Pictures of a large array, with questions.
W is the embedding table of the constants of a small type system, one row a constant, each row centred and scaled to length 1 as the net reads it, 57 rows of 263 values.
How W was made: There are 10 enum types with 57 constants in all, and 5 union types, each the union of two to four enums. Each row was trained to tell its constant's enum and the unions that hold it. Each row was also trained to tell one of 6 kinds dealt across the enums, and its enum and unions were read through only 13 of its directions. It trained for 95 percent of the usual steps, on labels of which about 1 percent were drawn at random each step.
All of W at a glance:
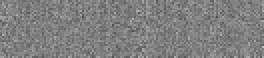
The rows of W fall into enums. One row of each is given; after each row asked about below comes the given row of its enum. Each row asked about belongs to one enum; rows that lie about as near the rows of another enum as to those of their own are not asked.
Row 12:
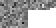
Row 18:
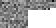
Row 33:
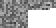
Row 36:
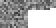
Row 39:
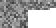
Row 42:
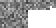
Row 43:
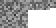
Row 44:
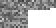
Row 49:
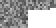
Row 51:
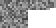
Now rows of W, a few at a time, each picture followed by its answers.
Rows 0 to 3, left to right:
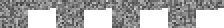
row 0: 51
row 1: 39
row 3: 43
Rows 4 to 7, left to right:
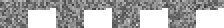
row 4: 42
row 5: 39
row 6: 44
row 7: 33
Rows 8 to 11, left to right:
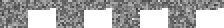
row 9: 39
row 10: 39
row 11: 33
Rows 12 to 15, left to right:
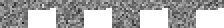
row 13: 44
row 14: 36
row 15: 39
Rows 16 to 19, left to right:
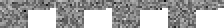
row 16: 42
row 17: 42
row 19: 36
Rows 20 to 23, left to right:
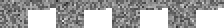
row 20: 44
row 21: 43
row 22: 51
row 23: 39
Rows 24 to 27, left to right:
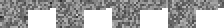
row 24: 49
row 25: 51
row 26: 33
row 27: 44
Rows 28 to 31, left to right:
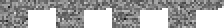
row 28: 49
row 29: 44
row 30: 44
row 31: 42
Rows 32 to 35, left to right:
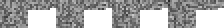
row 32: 49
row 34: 33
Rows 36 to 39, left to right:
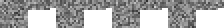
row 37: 51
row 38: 43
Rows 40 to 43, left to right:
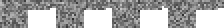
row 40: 49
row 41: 39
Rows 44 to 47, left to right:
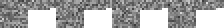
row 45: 33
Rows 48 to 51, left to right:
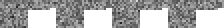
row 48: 51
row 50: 33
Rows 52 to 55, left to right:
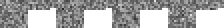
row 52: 49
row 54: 49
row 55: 33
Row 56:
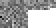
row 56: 36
